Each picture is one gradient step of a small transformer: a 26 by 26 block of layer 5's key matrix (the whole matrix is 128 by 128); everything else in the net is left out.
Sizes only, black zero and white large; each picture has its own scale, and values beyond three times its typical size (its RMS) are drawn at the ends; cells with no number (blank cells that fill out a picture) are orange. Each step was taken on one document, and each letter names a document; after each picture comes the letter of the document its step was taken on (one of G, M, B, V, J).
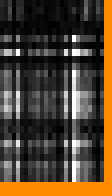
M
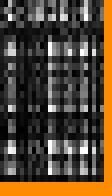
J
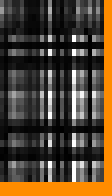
M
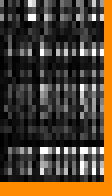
J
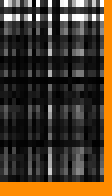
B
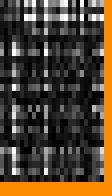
J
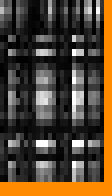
M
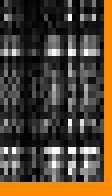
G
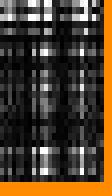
J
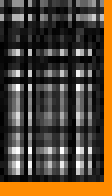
B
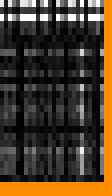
B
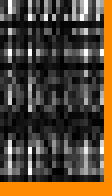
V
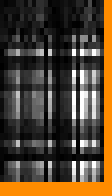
M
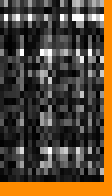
B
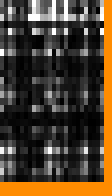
V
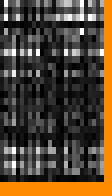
G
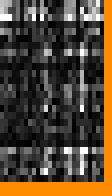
J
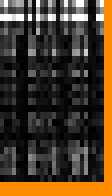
G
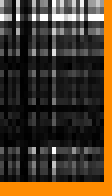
G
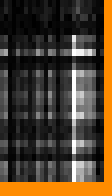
M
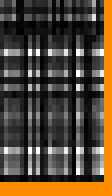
B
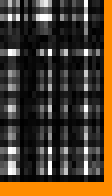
J
